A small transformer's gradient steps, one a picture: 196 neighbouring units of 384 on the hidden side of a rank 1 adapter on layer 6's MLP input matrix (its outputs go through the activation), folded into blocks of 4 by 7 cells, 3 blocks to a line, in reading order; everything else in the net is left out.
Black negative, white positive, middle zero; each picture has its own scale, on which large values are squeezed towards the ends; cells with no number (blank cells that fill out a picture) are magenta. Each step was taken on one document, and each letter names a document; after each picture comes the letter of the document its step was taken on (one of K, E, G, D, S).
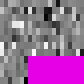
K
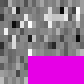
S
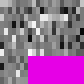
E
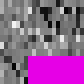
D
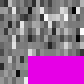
E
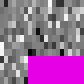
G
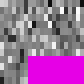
E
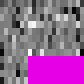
S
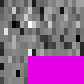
S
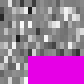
K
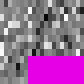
G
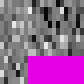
D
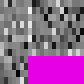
D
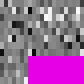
E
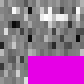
S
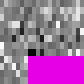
G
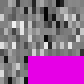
K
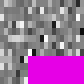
G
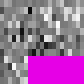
G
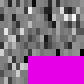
K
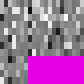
S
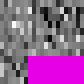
D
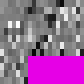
G
